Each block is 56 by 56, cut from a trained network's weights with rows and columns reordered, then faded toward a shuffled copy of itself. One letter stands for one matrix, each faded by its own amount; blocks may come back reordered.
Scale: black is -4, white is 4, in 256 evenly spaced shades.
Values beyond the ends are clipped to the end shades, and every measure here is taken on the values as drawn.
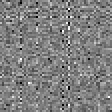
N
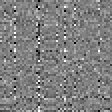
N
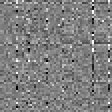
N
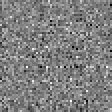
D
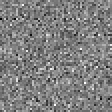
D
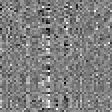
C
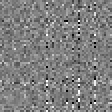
N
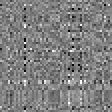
C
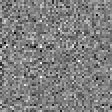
D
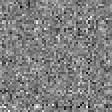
D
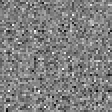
D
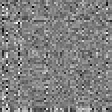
N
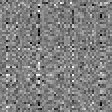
C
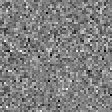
D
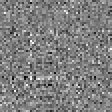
D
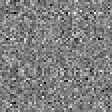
D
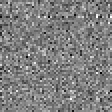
D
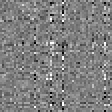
N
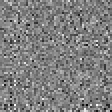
D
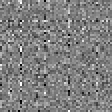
N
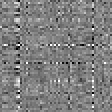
C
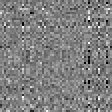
C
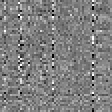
N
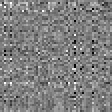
C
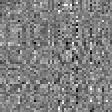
N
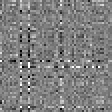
C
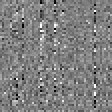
N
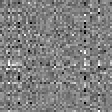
C
